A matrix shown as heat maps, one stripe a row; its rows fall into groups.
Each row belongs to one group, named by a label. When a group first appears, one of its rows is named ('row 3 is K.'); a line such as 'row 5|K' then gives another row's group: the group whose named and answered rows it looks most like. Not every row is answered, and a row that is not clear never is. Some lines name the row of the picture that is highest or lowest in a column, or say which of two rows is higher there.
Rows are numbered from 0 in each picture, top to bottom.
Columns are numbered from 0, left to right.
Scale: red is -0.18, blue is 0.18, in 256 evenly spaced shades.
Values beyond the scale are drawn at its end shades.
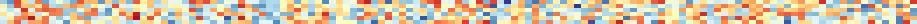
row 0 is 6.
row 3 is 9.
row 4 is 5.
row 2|9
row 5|5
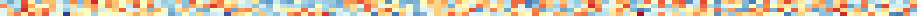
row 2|9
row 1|6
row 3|5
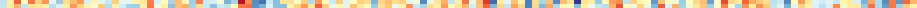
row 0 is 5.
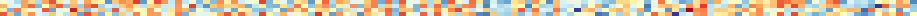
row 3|9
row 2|5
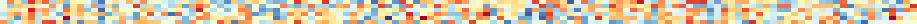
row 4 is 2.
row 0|5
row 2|5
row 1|6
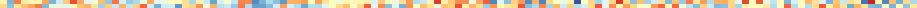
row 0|5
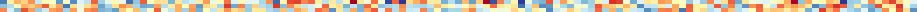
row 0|2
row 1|9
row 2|9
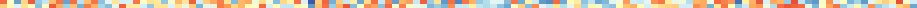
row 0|9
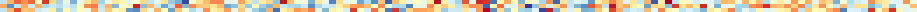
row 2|2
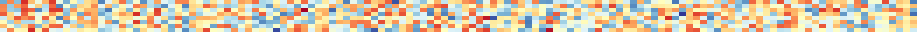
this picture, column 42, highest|1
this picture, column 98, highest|1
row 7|2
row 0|9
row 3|9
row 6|9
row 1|6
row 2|9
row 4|2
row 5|6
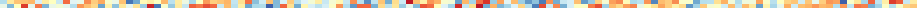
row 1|6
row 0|2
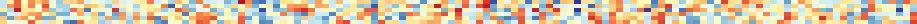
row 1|2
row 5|6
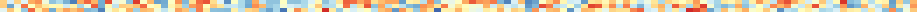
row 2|5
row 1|6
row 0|6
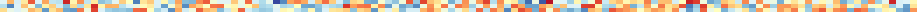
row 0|2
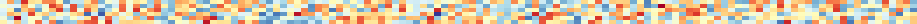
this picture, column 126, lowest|0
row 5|6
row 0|9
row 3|5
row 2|9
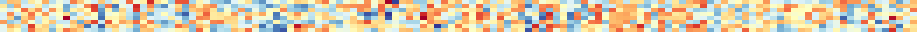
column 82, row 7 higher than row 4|Yes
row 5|6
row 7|5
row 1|6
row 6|5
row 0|5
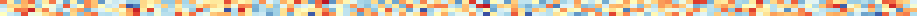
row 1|2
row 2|5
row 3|9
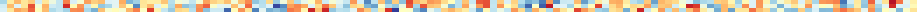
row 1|2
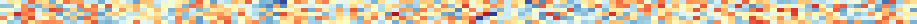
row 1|6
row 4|9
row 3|2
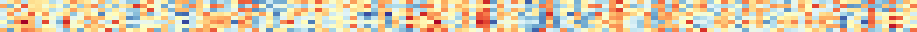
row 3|2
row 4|2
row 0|5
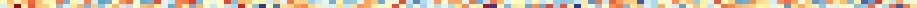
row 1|5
